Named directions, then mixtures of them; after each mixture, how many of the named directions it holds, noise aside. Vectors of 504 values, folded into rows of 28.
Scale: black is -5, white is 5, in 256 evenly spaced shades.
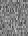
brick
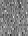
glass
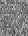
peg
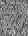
one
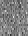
one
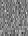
three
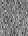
two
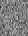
three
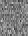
three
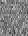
one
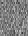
three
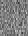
three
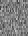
one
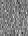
three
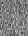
three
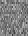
one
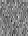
three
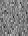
one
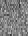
three
